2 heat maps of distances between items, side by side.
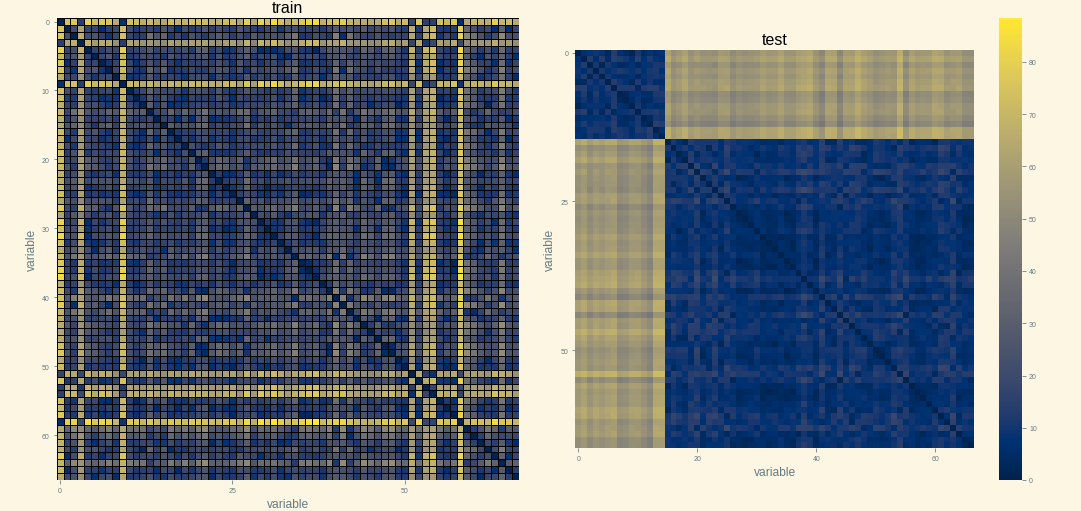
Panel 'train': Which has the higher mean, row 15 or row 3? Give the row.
3
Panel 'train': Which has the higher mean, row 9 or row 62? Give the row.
9
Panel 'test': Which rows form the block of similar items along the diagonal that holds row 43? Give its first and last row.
15 to 66
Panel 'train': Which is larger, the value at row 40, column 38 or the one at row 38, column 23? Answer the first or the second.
the first
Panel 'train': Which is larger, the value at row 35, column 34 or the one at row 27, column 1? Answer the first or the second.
the first
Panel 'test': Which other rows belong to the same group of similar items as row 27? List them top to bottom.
15, 16, 17, 18, 19, 20, 21, 22, 23, 24, 25, 26, 28, 29, 30, 31, 32, 33, 34, 35, 36, 37, 38, 39, 40, 41, 42, 43, 44, 45, 46, 47, 48, 49, 50, 51, 52, 53, 54, 55, 56, 57, 58, 59, 60, 61, 62, 63, 64, 65, 66
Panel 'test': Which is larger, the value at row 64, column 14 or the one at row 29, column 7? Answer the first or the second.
the first
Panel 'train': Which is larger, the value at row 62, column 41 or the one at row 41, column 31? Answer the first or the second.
the second
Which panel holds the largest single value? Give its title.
train
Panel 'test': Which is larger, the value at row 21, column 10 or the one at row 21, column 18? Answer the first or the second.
the first
